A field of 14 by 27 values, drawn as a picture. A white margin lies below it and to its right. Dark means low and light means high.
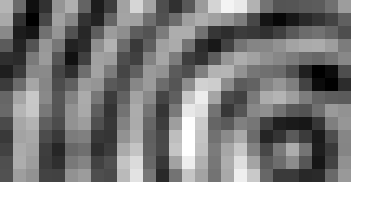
There is no overall slope. No row or column stands out. Concentric rings centre on the bottom right. The halves do not mirror each other. The ninth with the highest average is the bottom middle.
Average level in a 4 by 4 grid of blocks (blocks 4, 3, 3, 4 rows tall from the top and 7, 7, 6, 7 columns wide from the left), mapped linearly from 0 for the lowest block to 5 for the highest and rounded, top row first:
0 2 2 1
0 2 3 0
3 1 3 1
1 2 5 0
